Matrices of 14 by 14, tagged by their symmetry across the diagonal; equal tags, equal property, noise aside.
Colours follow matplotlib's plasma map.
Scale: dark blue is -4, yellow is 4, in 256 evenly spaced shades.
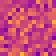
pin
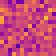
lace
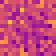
pin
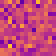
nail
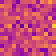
nail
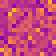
pin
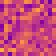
lace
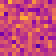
nail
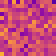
lace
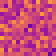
pin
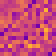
pin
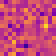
lace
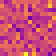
nail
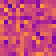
lace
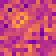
pin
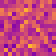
nail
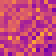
pin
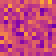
nail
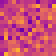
pin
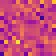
lace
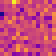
lace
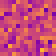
lace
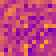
pin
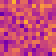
lace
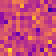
lace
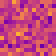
nail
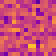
nail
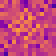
pin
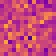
nail
